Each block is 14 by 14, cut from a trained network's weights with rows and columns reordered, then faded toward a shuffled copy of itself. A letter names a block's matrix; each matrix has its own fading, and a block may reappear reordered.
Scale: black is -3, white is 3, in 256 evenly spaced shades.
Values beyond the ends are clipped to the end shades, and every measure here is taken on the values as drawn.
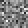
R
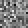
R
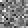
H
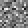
R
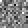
H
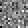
H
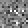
H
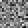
R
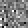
R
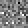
H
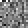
R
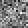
R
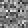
R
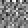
R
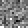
H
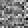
R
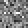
R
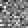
R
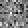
R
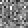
H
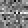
R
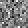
H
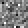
H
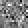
H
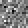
H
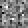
H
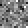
H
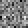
R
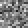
R
